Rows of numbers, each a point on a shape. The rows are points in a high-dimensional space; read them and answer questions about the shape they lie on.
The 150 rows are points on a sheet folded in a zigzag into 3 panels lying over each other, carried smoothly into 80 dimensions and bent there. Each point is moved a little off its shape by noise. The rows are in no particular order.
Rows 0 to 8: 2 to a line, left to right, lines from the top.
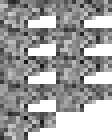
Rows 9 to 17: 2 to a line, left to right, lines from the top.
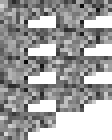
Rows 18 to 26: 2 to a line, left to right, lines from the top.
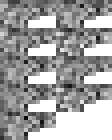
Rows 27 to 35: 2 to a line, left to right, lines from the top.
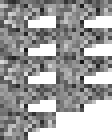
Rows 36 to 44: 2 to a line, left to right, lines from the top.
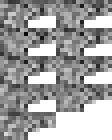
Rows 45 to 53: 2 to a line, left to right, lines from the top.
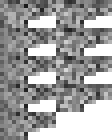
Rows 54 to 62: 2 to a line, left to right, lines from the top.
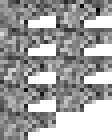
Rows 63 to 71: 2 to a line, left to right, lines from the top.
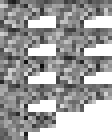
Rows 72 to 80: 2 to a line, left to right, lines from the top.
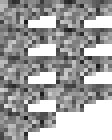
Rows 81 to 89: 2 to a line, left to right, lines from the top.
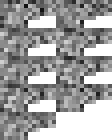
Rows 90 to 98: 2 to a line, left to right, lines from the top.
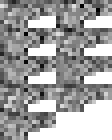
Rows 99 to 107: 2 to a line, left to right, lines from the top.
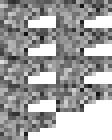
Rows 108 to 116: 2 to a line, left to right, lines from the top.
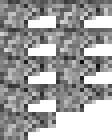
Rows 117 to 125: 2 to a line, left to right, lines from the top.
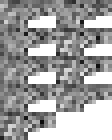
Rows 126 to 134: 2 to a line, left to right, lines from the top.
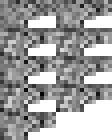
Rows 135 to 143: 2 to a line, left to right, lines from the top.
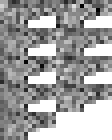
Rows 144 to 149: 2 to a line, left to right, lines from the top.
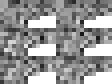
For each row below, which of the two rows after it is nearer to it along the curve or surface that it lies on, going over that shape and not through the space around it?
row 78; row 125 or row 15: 125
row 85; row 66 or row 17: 17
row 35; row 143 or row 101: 143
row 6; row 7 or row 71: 71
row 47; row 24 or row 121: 121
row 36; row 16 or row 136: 16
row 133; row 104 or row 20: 104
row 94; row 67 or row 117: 67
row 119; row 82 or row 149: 82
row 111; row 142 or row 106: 106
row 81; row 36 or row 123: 36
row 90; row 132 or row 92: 132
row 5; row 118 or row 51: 51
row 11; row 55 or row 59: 59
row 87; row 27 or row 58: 27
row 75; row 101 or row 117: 101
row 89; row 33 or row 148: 148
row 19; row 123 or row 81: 81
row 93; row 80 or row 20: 80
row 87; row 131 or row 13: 131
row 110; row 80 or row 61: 61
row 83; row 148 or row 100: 148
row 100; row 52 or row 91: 91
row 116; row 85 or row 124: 124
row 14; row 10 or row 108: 108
